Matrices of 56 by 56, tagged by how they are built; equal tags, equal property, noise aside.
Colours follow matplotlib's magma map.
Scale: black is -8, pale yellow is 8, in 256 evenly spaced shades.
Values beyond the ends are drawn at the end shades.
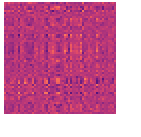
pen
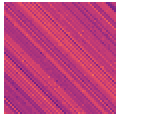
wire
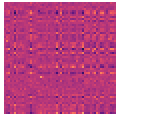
pen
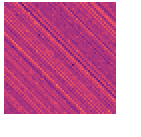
wire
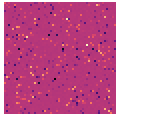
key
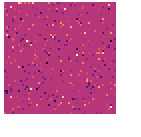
key
